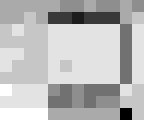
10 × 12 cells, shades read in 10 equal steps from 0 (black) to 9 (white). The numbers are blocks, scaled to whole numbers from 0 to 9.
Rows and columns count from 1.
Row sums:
67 49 89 88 90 88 88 74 73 79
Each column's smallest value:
6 6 6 6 2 2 1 2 2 2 0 5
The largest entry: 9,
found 5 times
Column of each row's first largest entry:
1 3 2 5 1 1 5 1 1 1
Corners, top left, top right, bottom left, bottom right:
6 5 9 7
